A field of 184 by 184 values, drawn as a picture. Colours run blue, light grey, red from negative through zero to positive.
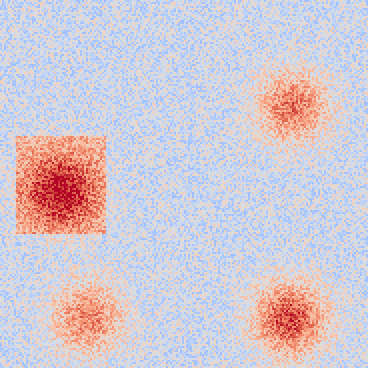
Odd patch: higher, in the middle left. Histogram: skewed, a long tail of high values. Ninth with the highest average: middle left. Average level on the scale: 50%. Bumps: four.
